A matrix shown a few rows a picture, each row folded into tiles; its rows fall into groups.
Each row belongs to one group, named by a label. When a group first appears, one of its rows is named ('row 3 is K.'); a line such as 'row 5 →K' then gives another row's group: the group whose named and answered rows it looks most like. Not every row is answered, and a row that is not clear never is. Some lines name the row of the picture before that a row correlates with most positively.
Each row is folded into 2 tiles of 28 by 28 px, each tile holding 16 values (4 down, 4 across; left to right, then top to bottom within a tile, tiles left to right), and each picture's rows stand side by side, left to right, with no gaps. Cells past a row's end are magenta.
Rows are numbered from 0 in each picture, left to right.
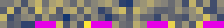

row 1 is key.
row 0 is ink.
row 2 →key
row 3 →key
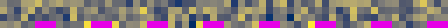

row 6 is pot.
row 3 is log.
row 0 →key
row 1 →pot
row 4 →pot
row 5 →pot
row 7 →ink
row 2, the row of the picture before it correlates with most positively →3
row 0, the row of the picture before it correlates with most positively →2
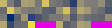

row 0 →key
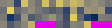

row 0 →key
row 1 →pot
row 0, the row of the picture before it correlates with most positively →0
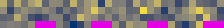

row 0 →pot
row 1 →ink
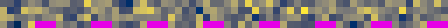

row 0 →log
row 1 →ink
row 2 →log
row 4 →key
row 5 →log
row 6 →log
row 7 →key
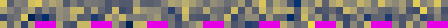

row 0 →key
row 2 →log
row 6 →key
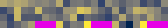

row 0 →pot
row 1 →pot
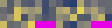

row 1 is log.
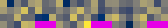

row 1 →pot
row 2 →ink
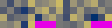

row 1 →pot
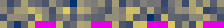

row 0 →log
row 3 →key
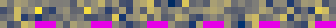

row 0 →pot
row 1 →key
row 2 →ink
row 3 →log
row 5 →ink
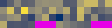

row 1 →key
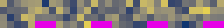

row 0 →ink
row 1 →key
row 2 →ink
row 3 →log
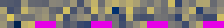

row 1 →ink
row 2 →pot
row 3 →pot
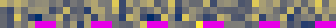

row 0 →pot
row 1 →ink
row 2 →pot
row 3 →pot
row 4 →ink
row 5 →ink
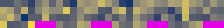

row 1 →key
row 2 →key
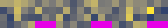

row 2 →pot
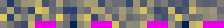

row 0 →ink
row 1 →ink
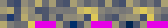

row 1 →log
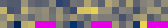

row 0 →log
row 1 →log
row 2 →ink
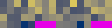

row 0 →ink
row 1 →ink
